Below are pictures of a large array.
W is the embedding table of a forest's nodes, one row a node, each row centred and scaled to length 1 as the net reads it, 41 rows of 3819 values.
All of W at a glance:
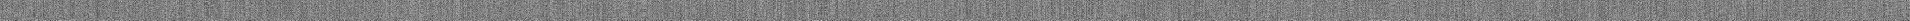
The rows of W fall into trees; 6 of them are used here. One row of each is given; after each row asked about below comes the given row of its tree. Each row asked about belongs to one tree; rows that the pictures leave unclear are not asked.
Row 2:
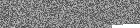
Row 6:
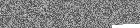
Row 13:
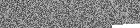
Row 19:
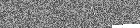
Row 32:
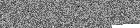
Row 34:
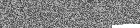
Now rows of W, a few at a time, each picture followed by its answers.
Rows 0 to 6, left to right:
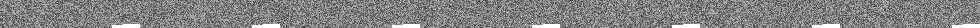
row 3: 2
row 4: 13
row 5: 6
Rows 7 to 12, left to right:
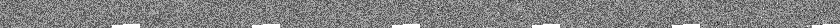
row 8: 6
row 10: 34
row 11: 32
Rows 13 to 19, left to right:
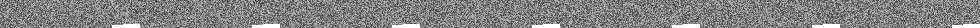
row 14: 13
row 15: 6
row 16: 13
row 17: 6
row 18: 34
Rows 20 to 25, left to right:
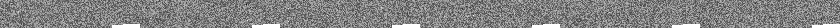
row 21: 6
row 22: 34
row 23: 19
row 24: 6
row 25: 13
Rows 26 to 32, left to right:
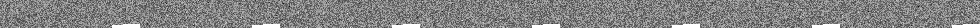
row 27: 13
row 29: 32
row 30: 13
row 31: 32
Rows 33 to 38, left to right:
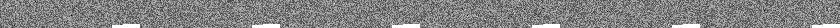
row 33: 34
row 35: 6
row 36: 19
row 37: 13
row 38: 2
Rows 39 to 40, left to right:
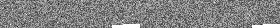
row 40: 34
